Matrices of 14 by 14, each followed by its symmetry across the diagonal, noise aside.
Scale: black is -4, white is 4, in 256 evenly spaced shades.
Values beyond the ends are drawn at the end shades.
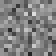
neither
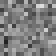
antisymmetric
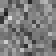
neither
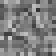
antisymmetric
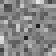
symmetric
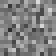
neither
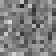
neither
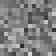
antisymmetric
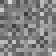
symmetric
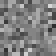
antisymmetric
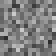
neither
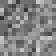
symmetric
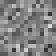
symmetric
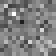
symmetric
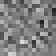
antisymmetric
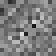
symmetric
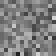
antisymmetric
